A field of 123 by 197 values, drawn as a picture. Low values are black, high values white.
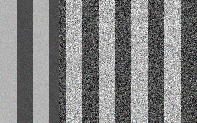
Stripes: upright, repeating 6 times. Seam: vertical, 30% of the way across, the left part calmer. Average level on the scale: 50%. Slope: none.
